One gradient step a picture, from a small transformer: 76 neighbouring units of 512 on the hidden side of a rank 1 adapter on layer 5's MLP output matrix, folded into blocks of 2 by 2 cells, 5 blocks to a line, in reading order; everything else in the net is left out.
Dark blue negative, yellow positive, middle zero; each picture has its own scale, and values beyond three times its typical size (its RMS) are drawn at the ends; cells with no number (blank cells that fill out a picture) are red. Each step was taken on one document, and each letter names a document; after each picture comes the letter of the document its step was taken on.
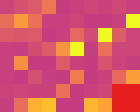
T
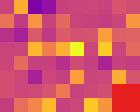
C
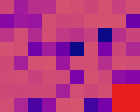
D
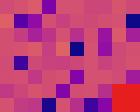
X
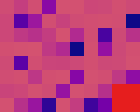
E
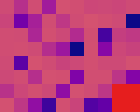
E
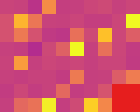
T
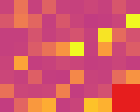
D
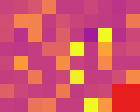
C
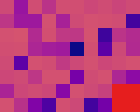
D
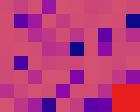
E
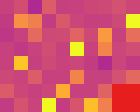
T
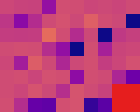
X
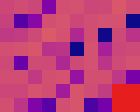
X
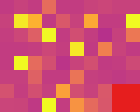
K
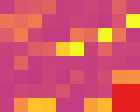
T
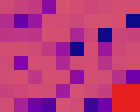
X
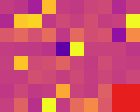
X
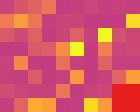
C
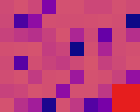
K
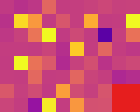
K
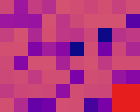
D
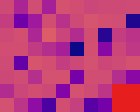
E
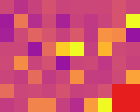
E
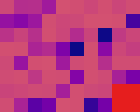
C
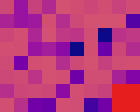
D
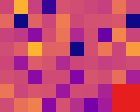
E
